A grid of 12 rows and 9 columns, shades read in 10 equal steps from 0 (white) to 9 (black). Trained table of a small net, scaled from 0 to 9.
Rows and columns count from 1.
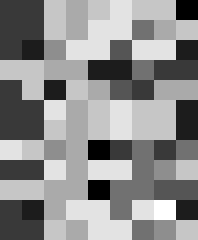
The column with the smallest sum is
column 4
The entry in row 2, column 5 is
1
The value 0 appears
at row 11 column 8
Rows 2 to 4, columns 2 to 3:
7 2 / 8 4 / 2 3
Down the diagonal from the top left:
7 7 4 3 3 1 2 7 2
